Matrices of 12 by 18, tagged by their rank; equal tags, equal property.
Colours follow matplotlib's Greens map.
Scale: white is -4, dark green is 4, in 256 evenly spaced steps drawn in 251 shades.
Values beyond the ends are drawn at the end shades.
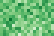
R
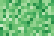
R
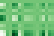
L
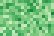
R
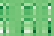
L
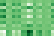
L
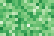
R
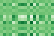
L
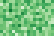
R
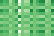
L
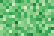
R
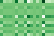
L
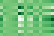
L
